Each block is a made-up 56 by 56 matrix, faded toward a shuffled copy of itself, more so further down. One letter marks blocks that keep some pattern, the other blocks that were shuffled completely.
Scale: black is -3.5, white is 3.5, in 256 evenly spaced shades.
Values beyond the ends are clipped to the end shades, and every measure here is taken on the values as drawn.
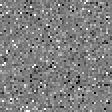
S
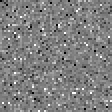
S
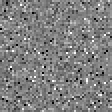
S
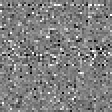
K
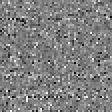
K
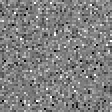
S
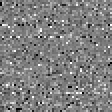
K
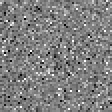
S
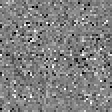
K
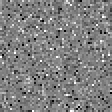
S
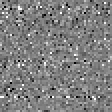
K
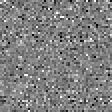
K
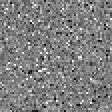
S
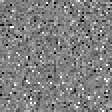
S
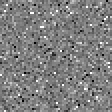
S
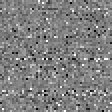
K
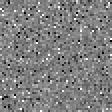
S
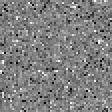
S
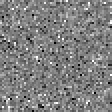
S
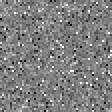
S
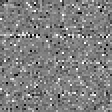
K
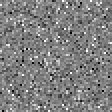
S
